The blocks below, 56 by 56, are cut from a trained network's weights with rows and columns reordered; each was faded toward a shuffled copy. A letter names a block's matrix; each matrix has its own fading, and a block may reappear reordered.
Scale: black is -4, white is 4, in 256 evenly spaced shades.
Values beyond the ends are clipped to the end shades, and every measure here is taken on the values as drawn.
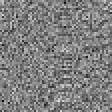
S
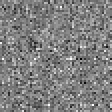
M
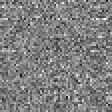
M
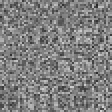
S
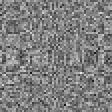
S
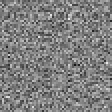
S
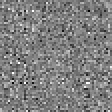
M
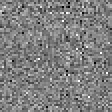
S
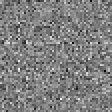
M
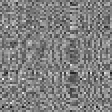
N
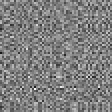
N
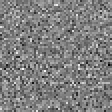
M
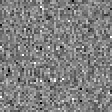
S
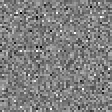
S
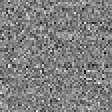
M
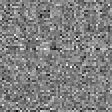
M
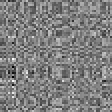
N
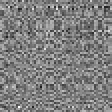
N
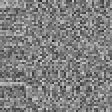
S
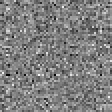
M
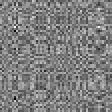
N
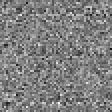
M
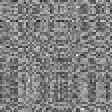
N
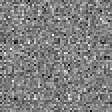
M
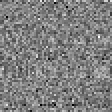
S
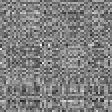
N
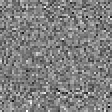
M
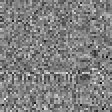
M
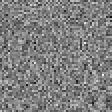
S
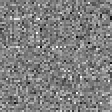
M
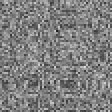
S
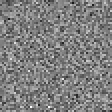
S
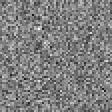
S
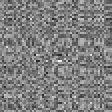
N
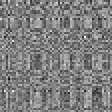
N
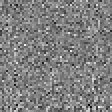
M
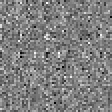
M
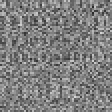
S
